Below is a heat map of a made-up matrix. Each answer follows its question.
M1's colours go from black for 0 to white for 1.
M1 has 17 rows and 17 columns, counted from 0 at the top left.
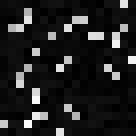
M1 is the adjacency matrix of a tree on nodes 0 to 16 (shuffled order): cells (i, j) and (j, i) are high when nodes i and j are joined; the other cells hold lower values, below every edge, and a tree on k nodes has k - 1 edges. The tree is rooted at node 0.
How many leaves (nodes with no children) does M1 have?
8
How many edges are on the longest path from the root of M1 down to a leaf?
7
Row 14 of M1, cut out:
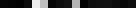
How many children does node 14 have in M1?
2
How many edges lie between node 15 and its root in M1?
1
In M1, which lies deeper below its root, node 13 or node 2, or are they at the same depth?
node 13
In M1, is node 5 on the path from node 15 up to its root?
no
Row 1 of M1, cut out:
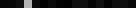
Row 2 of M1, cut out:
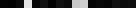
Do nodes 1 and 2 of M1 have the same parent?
yes
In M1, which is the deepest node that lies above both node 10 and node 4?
2
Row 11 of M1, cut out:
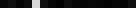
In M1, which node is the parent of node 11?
4
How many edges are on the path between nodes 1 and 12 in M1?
6
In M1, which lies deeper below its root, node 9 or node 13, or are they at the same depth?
the same depth
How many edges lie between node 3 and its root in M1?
2
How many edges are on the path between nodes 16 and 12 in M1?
8
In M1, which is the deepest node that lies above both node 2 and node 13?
3
